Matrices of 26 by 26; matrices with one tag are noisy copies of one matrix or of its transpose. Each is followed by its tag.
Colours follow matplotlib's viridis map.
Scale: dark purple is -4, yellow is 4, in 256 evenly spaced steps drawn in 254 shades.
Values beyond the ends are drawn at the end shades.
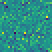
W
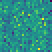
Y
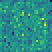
Y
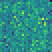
Y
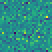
W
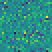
W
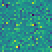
W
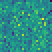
Y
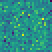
Y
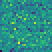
Y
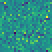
W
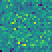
Y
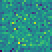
Y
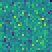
Y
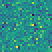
W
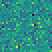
W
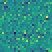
W
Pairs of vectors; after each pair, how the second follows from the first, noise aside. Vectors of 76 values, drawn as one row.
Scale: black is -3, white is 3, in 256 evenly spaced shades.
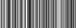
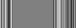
partly zeroed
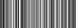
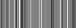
partly zeroed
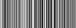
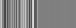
partly zeroed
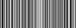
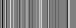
partly zeroed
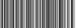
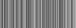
shrunk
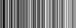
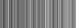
shrunk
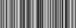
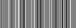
partly zeroed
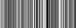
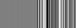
partly zeroed
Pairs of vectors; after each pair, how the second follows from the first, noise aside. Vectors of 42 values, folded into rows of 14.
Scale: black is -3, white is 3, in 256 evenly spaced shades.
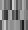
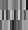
shuffled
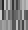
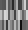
shuffled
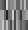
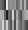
copied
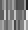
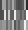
copied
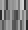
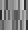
copied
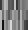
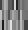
copied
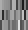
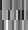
shuffled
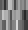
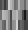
copied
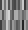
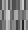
copied
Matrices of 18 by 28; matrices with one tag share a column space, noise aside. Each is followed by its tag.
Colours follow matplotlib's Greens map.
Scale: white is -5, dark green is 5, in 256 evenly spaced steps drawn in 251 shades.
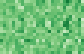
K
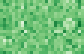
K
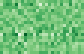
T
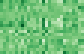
K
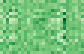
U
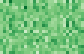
K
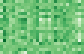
U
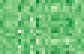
K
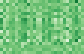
U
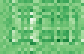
U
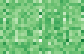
U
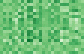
U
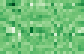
T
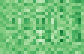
U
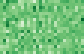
K
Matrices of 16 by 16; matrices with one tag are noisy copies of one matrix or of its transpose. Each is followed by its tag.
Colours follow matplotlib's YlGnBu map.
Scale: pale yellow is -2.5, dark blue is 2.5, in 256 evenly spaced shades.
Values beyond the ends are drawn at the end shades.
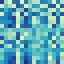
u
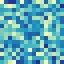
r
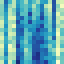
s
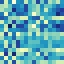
u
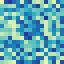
r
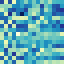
u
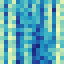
s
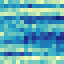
s
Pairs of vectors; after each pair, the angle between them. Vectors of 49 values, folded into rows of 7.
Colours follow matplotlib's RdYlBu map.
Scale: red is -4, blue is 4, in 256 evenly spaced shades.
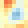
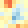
nearly parallel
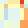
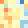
nearly opposite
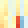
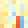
nearly parallel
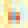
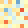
orthogonal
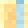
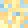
orthogonal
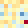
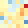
partly opposed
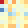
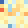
nearly opposite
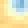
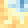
nearly parallel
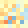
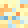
partly aligned
